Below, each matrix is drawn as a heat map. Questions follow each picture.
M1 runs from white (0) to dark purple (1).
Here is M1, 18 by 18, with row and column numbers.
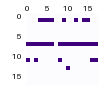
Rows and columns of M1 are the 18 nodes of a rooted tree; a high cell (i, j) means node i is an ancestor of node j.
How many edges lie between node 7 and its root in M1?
0
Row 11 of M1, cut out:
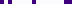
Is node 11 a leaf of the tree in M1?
no
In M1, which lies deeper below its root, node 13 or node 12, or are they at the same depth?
node 12
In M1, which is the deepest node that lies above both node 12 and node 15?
1
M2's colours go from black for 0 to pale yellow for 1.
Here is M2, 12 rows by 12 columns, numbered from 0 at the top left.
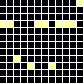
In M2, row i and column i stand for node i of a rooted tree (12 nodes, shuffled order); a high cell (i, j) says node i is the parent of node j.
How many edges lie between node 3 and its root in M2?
0
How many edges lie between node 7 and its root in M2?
2
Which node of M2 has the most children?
3
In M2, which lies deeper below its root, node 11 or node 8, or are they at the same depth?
node 11
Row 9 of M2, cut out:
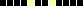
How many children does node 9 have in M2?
2
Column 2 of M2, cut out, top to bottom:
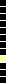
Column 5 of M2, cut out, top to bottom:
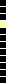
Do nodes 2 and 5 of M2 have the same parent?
no
